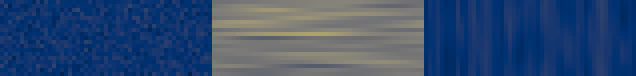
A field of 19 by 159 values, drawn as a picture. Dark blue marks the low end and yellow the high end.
The table splits into one row of 3 panels. Panel 1,1: very low, fine-grained, faint in contrast. Panel 1,2: middling, streaked across. Panel 1,3: very low, streaked downward, faint in contrast.
